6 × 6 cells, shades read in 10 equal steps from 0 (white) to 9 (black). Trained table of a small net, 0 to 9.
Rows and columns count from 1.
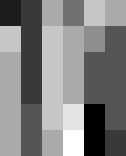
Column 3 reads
3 2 2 2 2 3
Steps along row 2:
up down up up up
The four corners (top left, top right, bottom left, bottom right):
8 3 3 7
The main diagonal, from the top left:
8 7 2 3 9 7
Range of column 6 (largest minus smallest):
4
